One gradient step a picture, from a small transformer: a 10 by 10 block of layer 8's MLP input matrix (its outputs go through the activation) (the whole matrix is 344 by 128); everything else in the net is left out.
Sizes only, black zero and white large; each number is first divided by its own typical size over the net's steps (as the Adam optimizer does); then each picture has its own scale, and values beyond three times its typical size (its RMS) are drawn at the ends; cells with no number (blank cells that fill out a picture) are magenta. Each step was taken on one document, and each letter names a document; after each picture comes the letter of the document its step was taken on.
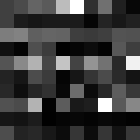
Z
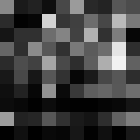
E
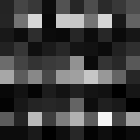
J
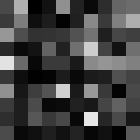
E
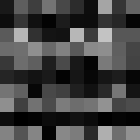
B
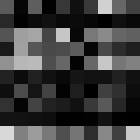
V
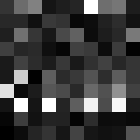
B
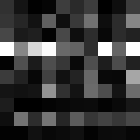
E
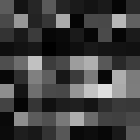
J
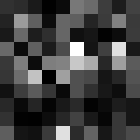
V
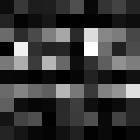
E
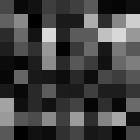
E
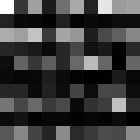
V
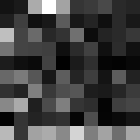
B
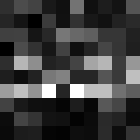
Z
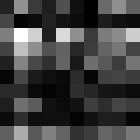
B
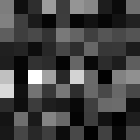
Z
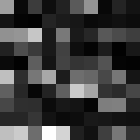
Z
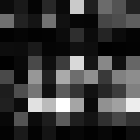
J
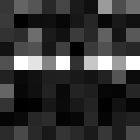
V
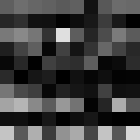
B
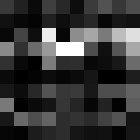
E
